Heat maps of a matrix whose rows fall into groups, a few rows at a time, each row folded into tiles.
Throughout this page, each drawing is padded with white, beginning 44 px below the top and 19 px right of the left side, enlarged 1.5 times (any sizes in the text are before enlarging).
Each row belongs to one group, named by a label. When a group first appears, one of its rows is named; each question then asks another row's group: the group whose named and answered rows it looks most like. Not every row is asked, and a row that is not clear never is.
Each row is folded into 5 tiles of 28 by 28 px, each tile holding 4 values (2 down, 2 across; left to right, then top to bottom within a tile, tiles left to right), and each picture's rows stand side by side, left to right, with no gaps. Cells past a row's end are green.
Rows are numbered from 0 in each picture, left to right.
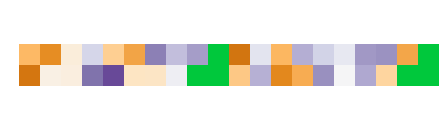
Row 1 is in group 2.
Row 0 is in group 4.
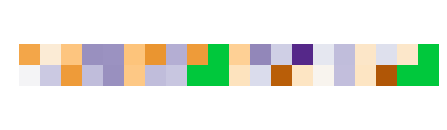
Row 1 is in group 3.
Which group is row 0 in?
2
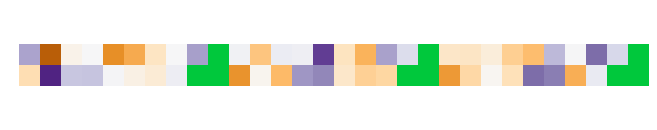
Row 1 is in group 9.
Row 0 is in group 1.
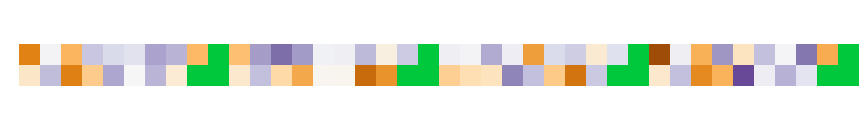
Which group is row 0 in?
2
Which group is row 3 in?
2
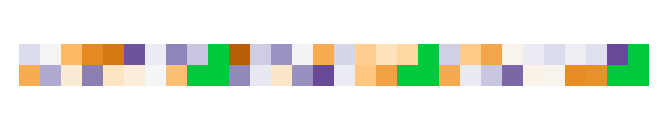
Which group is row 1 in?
3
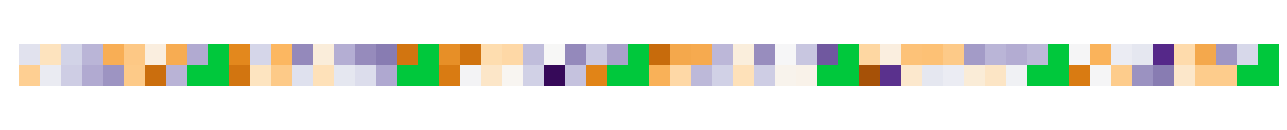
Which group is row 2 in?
4
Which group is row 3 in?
4
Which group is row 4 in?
4
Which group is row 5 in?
9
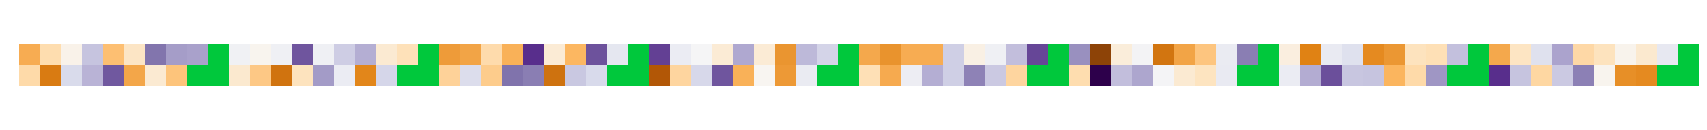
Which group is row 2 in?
9
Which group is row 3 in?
9
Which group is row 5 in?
1
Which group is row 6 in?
1
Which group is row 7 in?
3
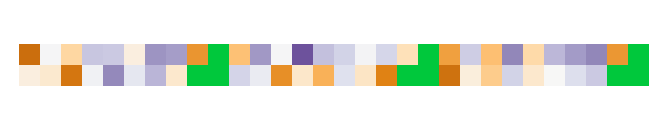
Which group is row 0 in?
2
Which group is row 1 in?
3
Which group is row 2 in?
2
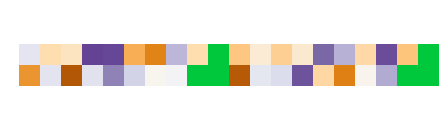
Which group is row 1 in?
9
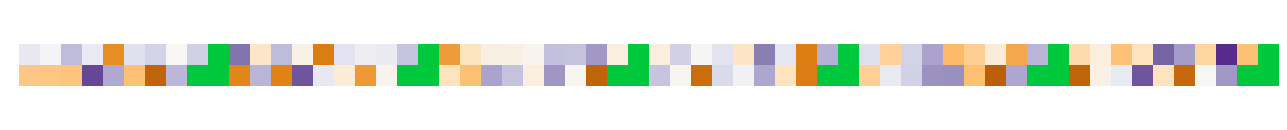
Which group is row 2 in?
4
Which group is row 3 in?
3
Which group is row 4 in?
1
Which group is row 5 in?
9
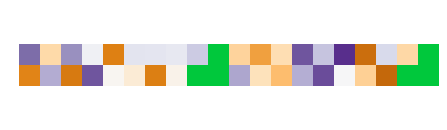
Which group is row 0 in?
1
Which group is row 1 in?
3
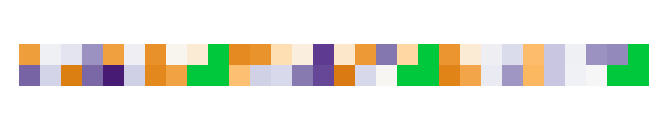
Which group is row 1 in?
9
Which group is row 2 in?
4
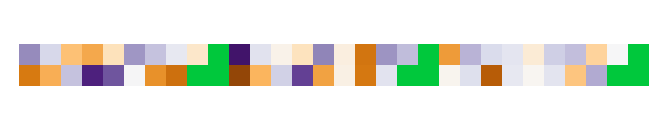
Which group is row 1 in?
9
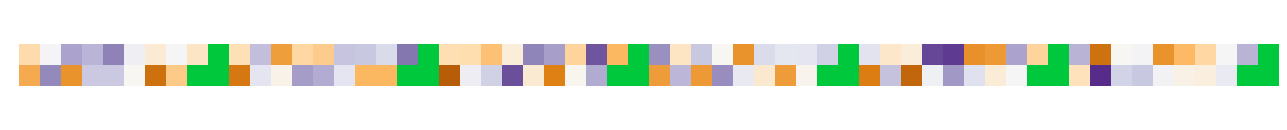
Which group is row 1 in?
4
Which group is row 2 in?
9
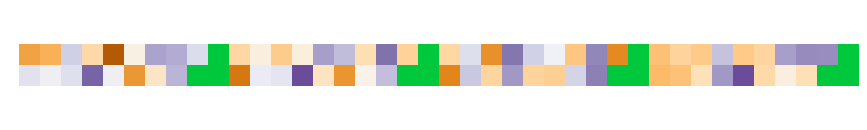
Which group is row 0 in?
1
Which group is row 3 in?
4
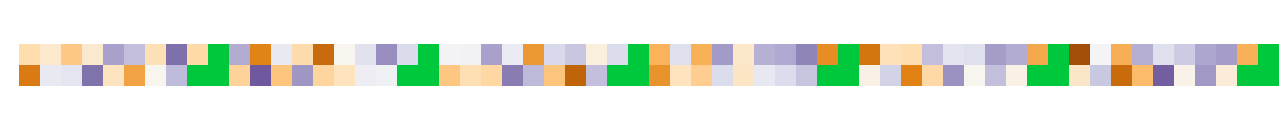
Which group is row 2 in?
1
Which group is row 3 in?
2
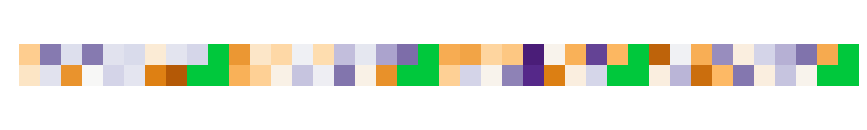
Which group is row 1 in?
4
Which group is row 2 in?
9
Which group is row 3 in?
2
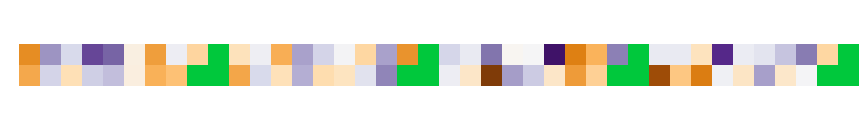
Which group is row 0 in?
3
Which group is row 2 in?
3
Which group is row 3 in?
2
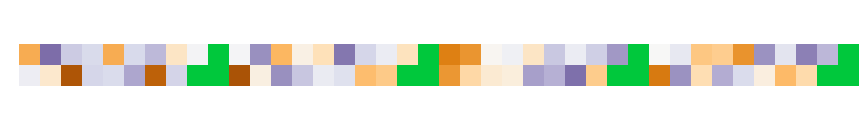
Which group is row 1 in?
4
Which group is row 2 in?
4
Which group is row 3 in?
4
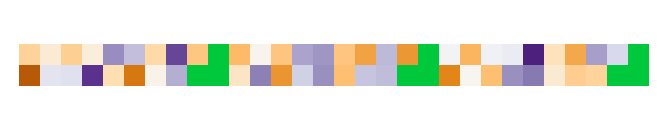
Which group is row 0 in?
9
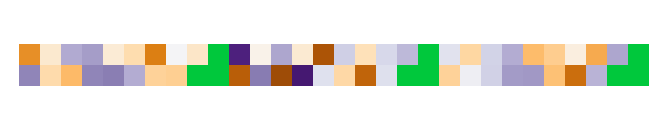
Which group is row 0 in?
3
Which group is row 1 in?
1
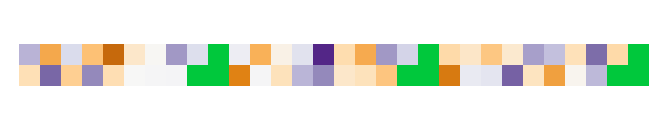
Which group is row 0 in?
1
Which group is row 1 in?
9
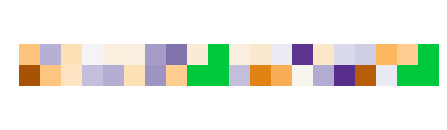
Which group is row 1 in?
3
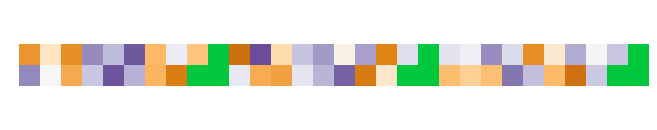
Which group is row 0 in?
3
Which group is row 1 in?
3
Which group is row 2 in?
1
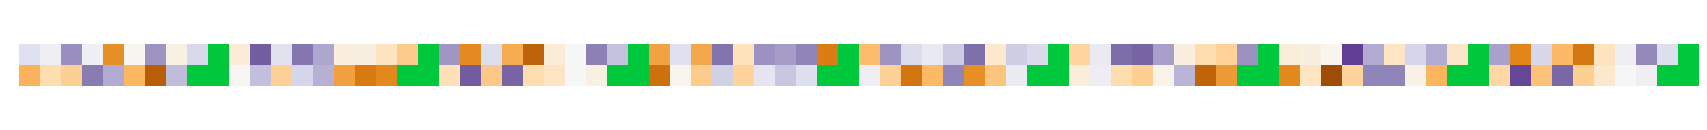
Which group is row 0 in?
1
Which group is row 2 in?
1
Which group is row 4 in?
3
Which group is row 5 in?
3
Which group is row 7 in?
1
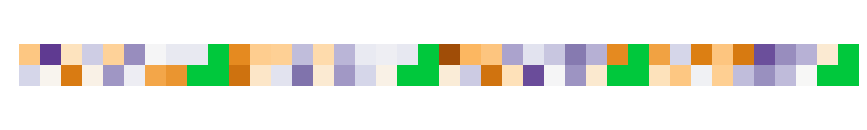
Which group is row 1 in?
4
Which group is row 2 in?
2
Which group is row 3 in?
4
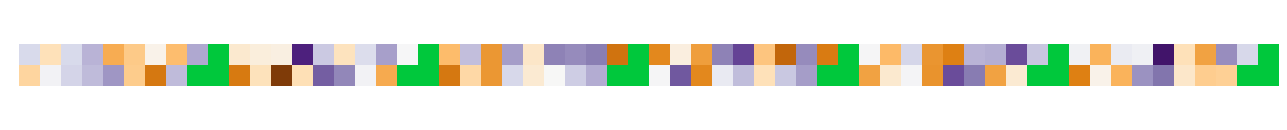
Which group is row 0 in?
1
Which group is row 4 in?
4
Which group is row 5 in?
9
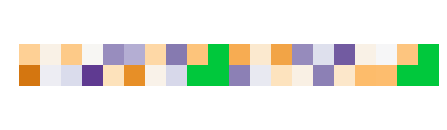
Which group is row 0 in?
9
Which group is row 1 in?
3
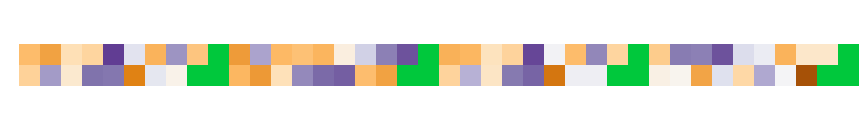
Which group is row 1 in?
4
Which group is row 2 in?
9
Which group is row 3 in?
3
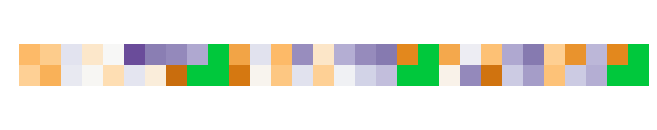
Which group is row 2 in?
2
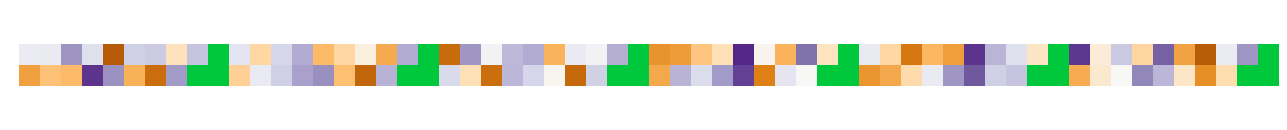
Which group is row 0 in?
1
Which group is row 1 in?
1
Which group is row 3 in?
9
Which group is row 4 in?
4
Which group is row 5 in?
9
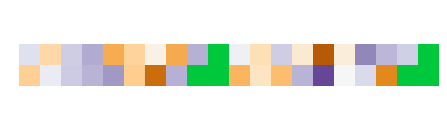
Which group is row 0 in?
1
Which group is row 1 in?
4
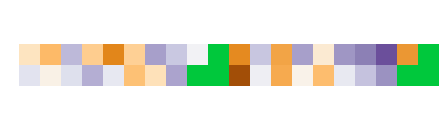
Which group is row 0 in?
1
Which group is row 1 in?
2
